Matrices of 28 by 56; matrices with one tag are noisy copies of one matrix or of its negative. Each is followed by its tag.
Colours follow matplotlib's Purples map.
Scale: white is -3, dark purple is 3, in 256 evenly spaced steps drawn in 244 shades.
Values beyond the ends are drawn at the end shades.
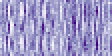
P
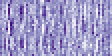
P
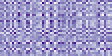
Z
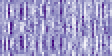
P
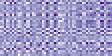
Z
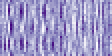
P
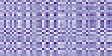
Z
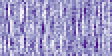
P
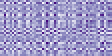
Z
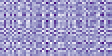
Z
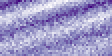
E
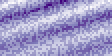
E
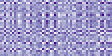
Z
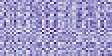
Z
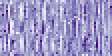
P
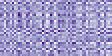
Z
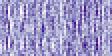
P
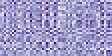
Z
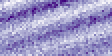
E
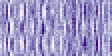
P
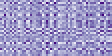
Z
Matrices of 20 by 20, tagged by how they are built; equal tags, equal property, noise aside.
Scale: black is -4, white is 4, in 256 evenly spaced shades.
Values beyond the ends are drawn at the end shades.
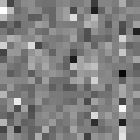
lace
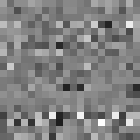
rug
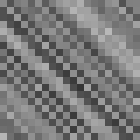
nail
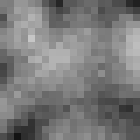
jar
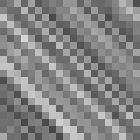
nail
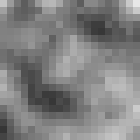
jar
